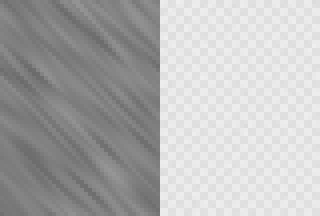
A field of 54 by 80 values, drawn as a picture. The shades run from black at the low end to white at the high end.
The table splits into one row of 2 panels. Panel 1,1: middling, slanting down to the right, faint in contrast. Panel 1,2: very high, checkered, faint in contrast.
